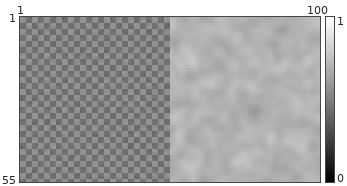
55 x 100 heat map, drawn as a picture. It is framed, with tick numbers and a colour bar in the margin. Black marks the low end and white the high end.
The table splits into one row of 2 panels. Panel 1,1: middling, checkered. Panel 1,2: high, blotchy, faint in contrast.
